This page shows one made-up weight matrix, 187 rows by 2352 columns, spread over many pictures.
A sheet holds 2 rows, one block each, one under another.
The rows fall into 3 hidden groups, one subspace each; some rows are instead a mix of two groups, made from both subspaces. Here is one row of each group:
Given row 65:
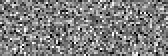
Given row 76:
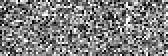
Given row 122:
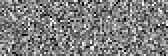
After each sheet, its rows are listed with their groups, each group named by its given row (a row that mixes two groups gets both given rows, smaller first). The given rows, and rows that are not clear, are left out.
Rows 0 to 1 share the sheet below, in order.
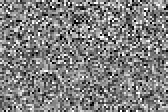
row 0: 76
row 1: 76 and 122
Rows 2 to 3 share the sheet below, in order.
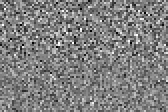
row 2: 65
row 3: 122
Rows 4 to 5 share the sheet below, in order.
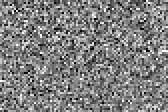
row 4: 122
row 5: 122
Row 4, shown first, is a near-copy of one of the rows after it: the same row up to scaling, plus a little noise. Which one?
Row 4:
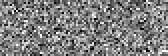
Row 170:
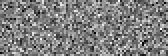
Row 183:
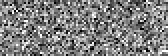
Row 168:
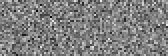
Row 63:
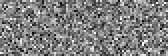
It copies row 183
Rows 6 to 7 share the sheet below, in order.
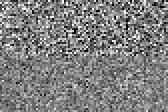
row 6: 76
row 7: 65 and 76
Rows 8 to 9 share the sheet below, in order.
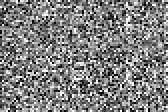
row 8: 76
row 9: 76
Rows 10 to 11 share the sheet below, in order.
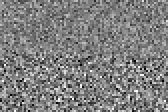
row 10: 122
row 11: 65
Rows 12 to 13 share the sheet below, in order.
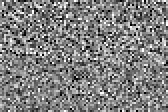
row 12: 122
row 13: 76
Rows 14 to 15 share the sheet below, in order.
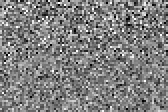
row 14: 76
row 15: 65
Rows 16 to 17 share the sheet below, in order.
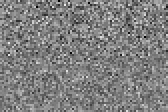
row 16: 76
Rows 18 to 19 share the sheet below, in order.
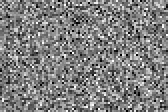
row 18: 76
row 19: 76 and 122
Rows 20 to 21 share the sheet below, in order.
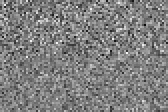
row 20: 65
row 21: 65
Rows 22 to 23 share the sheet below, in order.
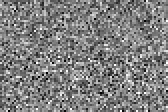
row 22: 122
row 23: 76
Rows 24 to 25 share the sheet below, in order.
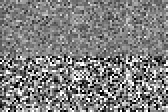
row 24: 76
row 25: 76
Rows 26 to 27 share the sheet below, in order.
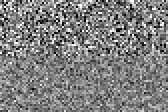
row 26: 65
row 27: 76 and 122
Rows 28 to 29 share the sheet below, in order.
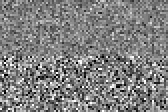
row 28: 65
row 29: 65
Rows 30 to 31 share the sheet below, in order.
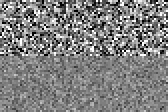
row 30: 122
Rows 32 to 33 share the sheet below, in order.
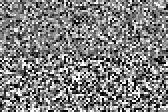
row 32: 76
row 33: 76
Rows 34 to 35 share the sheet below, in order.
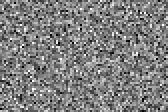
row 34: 65
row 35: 122
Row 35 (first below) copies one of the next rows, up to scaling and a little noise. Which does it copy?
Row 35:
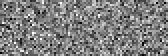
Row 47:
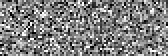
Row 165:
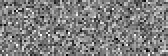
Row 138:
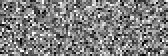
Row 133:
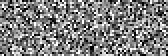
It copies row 138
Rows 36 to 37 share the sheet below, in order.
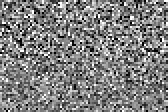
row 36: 122
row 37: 76
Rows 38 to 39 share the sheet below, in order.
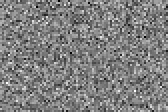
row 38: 76
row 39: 122
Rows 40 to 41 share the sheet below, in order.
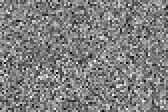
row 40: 76
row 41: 65
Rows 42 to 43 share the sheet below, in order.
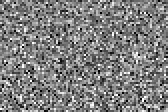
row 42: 65
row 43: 122
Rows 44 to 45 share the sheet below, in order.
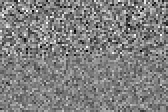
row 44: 76 and 122
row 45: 122
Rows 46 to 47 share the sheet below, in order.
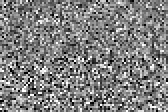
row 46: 65
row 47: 122
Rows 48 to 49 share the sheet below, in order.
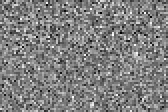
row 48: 65
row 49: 122
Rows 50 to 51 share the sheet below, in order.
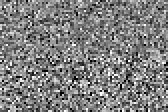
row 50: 65 and 122
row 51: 76
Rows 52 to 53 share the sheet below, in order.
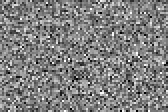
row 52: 65
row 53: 76
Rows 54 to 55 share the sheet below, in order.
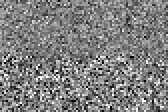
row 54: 76
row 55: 65
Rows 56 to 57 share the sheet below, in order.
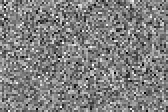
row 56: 65
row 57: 76 and 122
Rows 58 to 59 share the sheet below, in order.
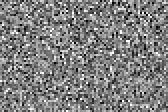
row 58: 65 and 76
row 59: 122
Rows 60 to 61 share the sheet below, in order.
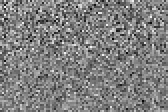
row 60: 65
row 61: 65
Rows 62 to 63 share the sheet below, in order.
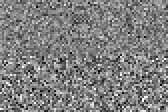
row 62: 76
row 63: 122
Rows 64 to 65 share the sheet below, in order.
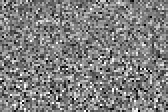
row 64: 65
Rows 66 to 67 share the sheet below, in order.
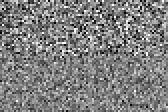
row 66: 76
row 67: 122
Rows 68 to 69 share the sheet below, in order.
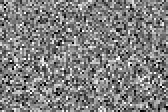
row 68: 65
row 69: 122
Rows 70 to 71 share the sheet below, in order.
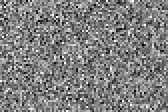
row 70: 65
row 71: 122
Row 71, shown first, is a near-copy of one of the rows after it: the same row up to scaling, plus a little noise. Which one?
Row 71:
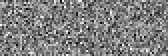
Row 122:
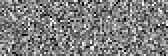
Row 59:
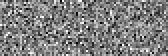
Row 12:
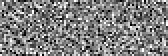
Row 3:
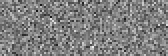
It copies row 59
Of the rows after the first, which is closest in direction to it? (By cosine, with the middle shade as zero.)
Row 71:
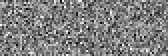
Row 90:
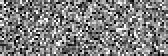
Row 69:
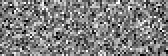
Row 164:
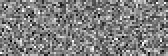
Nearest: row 69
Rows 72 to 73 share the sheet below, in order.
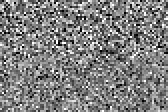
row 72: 65 and 76
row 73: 65
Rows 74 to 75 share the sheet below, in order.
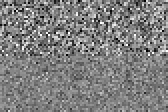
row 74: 122
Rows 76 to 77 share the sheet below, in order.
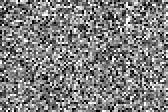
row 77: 65 and 76
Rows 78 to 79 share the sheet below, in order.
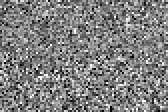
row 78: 76
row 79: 65
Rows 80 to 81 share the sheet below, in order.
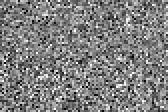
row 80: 76
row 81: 65
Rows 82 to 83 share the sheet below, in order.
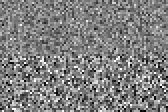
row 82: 65 and 76
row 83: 122
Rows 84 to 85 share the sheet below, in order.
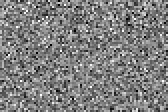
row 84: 76
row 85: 65 and 122
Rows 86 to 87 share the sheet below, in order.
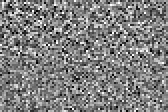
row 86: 65 and 122
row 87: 76
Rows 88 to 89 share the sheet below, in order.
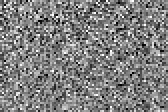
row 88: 65
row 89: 65
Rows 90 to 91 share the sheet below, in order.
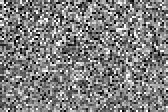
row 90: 65
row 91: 76
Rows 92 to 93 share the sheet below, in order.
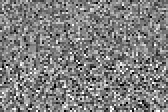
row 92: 65 and 76
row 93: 65
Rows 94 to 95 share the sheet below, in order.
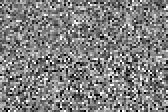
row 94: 76
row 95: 65 and 76
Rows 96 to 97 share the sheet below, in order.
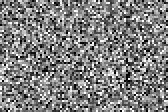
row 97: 76
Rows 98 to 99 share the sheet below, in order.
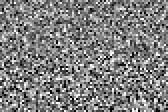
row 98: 65
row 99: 65
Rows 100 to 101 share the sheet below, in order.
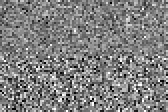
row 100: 76
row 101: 65 and 122
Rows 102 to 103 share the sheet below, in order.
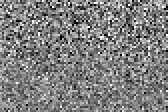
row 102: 76
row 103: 76
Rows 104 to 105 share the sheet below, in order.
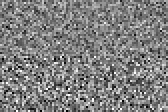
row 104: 122
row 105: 122
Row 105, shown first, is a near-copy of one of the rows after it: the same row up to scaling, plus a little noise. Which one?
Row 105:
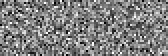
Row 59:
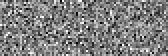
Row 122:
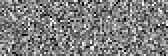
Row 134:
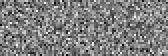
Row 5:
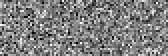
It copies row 134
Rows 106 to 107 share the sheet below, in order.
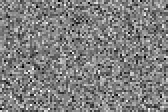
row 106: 76
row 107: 122
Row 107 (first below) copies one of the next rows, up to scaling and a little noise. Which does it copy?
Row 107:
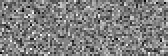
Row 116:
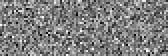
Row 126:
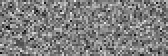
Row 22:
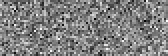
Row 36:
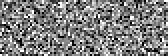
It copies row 36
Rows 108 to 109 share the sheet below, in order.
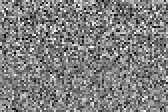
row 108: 65
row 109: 122
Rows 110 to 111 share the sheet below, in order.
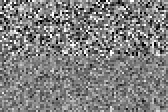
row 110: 65
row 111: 65
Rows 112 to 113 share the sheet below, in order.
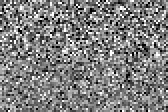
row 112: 65
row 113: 76
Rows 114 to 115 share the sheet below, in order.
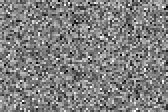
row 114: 76
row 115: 65 and 76
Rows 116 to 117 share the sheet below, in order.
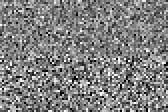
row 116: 122
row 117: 76
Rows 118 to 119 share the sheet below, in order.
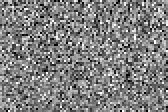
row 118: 122
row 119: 76
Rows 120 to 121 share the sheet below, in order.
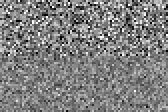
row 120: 76
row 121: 122
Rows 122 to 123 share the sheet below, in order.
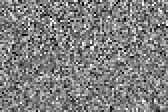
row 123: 65
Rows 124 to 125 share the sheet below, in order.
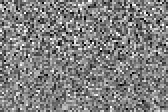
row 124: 65 and 122
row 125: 65
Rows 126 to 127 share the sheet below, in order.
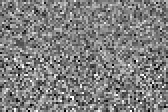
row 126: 122
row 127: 65 and 122
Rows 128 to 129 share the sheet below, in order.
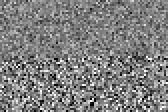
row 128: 65
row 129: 122
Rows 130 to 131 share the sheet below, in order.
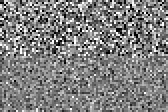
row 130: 65
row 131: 76 and 122
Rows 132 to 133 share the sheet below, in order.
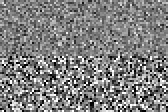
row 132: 65 and 122
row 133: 122
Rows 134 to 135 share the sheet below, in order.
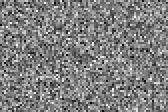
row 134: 122
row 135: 65
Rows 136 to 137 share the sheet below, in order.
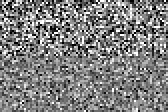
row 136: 65
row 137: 65
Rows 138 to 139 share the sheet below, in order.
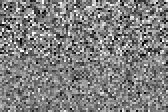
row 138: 122
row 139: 76
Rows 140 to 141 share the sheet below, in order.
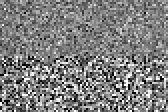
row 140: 65 and 76
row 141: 65 and 76
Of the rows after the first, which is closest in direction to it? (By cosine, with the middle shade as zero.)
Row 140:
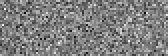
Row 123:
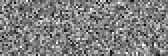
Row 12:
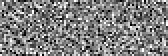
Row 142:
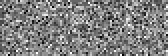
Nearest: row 142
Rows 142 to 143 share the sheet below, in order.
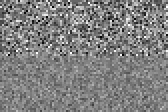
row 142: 76
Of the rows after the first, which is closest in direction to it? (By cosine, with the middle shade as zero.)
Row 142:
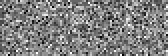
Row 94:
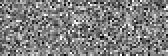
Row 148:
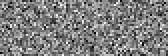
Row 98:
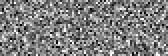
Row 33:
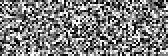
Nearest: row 94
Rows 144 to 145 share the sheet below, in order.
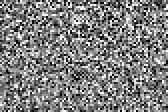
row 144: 76
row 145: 76
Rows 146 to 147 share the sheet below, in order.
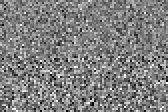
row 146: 65
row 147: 122
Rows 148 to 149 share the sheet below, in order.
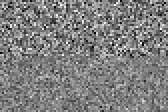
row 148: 122
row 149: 65
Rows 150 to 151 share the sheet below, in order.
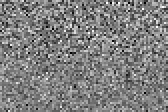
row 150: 76
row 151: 76
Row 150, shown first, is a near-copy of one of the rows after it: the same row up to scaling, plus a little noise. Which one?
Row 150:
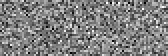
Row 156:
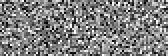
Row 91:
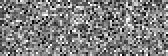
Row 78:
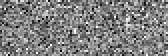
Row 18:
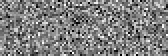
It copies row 156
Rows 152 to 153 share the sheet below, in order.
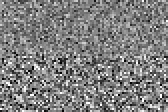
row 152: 122
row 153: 122
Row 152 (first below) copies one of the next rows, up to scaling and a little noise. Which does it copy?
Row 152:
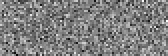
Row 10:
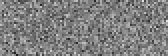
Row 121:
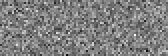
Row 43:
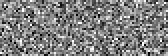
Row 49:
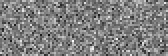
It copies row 10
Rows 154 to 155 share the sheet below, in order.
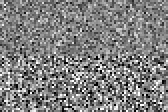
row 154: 65
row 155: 76
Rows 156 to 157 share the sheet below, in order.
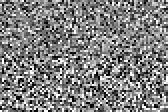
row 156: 76
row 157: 76 and 122
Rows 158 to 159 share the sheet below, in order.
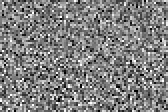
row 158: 122
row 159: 65
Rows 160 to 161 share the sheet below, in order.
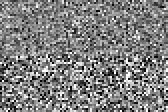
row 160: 76
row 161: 76
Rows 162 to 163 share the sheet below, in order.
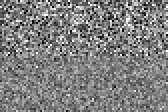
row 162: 76
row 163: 122
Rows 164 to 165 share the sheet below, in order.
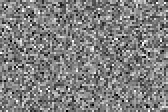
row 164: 122
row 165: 122
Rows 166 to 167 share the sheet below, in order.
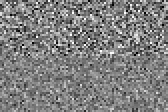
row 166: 65 and 76
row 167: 65
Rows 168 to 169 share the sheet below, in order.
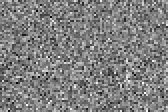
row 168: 122
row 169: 76
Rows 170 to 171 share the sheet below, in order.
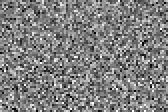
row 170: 122
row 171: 65 and 122
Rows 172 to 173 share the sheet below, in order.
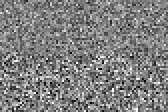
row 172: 65 and 76
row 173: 65
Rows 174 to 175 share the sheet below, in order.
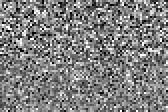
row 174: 122
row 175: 76
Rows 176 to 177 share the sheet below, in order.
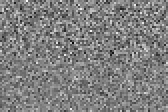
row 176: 65
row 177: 76
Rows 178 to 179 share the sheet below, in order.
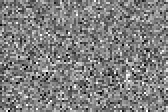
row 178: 122
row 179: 76
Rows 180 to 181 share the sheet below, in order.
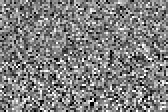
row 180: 65
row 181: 122
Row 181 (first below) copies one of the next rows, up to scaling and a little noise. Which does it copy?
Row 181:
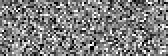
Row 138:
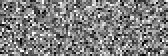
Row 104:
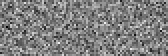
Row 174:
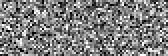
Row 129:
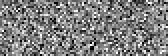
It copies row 129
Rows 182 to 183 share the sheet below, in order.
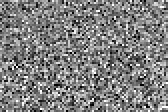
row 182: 76
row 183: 122
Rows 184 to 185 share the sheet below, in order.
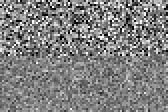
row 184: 76
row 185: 76
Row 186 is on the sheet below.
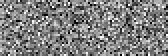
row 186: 76
